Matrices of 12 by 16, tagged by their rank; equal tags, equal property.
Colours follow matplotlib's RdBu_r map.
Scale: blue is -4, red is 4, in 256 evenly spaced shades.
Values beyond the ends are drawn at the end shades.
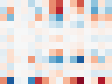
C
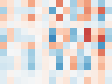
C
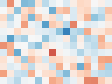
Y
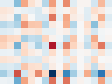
C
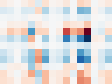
C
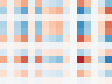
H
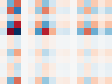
H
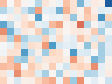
Y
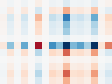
H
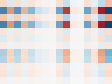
H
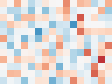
Y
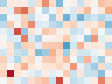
Y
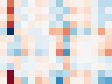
C
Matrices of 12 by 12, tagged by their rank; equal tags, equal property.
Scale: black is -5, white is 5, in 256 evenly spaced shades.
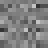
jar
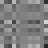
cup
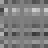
cup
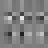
cup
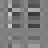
cup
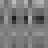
cup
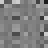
jar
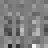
jar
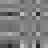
cup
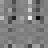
jar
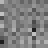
jar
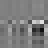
cup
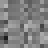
jar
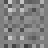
jar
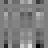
cup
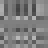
cup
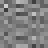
jar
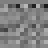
jar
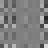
cup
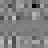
jar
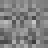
jar
